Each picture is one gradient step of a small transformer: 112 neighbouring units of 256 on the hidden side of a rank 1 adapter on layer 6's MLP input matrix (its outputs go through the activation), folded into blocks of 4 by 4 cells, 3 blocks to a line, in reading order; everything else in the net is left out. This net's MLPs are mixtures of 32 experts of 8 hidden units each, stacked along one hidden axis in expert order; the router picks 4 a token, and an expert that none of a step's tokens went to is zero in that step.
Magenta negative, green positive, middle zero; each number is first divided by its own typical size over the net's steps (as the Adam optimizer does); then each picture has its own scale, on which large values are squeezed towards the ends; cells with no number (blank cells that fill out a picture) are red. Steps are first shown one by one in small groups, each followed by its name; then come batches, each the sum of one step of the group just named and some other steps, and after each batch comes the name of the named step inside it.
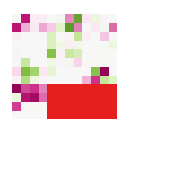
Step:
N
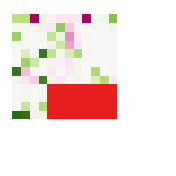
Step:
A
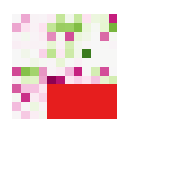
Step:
N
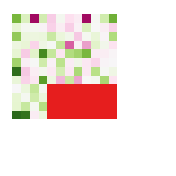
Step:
A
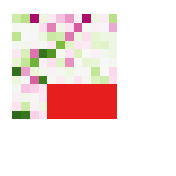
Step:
A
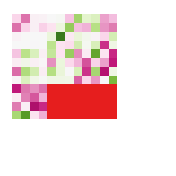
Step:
N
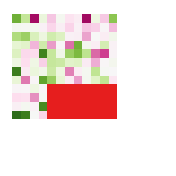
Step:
A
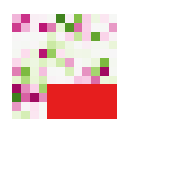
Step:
N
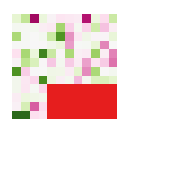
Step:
A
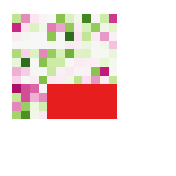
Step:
N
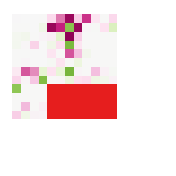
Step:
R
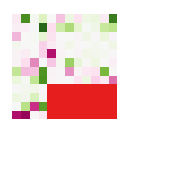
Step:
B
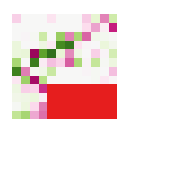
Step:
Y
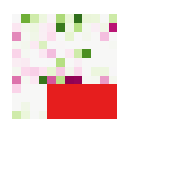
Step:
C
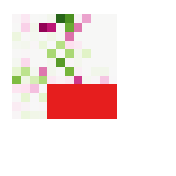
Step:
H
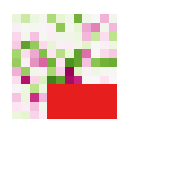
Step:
C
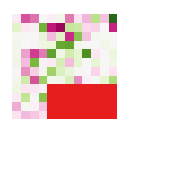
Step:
Y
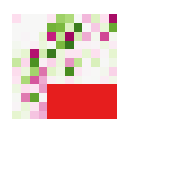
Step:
Y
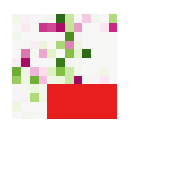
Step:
H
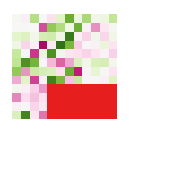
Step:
Y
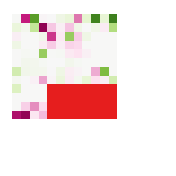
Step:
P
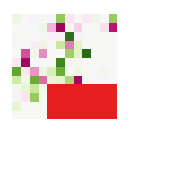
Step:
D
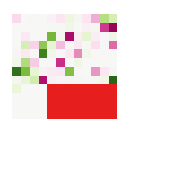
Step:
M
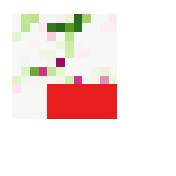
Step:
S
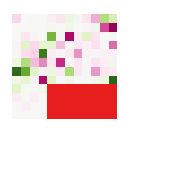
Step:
M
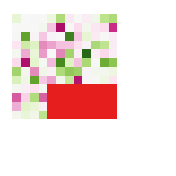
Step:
D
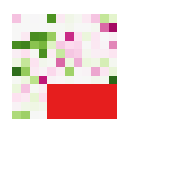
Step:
M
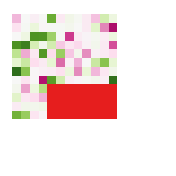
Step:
M
